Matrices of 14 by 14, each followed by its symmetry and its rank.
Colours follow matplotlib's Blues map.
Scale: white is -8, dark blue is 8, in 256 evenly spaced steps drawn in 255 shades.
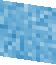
antisymmetric, full rank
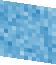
neither, full rank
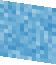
neither, full rank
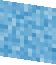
antisymmetric, full rank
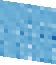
antisymmetric, rank two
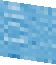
neither, rank two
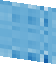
neither, rank one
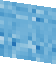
neither, rank two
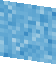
neither, full rank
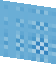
symmetric, rank one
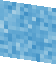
neither, full rank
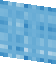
neither, rank one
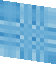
symmetric, rank one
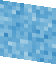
neither, full rank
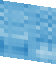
neither, rank two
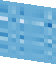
neither, rank one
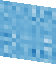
antisymmetric, rank two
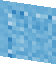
antisymmetric, rank two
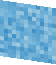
antisymmetric, full rank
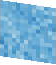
antisymmetric, full rank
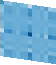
symmetric, rank one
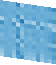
antisymmetric, rank two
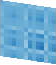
symmetric, rank one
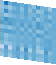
neither, rank two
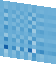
neither, rank one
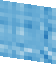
antisymmetric, rank two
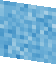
antisymmetric, full rank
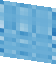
neither, rank one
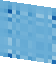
symmetric, rank one
